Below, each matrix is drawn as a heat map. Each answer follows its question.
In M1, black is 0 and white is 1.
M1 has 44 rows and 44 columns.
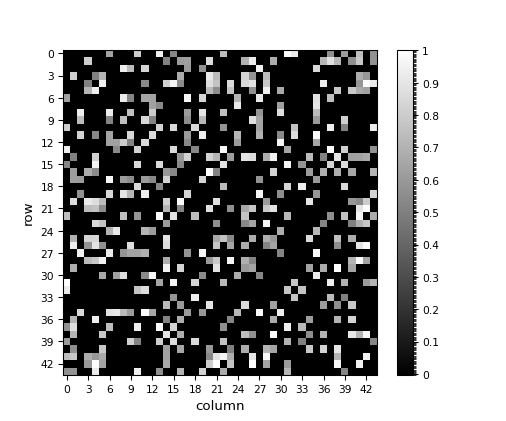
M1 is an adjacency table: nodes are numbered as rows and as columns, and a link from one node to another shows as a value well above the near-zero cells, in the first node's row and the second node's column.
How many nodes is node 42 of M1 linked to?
12
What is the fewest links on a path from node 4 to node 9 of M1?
2
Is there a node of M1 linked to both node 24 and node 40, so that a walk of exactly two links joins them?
no
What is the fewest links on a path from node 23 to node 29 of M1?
2
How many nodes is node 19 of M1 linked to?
10
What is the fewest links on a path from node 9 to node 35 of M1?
1
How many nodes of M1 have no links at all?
0
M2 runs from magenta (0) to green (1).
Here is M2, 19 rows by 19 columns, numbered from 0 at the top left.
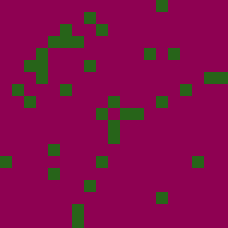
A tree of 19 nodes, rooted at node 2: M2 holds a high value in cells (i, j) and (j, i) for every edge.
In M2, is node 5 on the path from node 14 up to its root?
yes
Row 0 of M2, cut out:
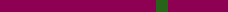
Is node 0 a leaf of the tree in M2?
yes
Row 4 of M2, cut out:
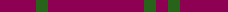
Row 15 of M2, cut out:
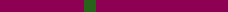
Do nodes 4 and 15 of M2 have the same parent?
no
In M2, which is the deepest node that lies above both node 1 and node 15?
7
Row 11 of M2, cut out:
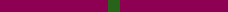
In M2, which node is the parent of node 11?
9
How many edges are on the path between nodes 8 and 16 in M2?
2
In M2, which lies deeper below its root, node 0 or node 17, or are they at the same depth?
node 17
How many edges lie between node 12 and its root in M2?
4
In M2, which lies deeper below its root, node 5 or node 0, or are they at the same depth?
node 0
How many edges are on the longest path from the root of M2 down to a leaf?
4
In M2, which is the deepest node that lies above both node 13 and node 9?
8
